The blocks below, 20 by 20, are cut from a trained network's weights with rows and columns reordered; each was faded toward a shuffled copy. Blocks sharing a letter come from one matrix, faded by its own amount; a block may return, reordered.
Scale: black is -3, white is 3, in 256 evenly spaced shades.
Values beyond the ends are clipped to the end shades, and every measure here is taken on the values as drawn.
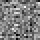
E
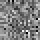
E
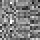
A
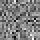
A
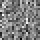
E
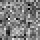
E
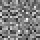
A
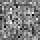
E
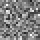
A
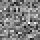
E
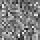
E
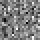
E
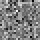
E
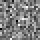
E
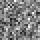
E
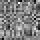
A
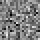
E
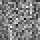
E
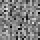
E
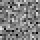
E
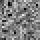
E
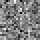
E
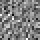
A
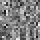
A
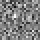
A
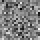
E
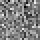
E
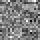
A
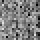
E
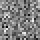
E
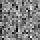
E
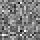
A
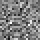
A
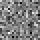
E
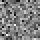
E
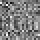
A
